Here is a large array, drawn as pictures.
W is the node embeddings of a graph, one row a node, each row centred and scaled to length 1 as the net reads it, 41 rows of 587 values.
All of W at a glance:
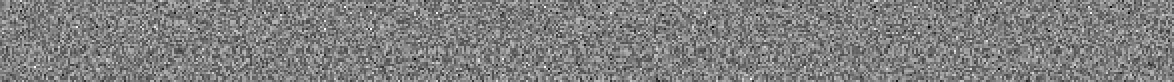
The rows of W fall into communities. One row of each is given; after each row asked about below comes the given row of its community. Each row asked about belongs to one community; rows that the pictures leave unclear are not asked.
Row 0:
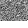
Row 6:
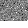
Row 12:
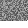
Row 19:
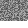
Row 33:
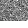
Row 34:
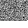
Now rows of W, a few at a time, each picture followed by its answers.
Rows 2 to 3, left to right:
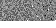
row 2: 12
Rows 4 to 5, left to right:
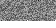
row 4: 0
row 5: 19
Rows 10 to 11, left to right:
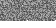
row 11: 19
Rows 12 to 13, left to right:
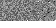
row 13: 33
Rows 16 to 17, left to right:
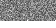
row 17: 12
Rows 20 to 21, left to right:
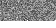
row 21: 33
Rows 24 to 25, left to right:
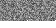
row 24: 34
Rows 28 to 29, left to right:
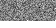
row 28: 34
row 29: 6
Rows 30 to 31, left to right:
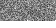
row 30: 6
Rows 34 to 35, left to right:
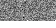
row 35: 19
